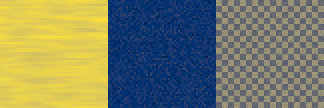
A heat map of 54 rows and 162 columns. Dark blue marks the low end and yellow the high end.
It is made of 1 by 3 panels. Panel 1,1: very high, streaked across, faint in contrast. Panel 1,2: very low, fine-grained, faint in contrast. Panel 1,3: middling, checkered, strong in contrast.
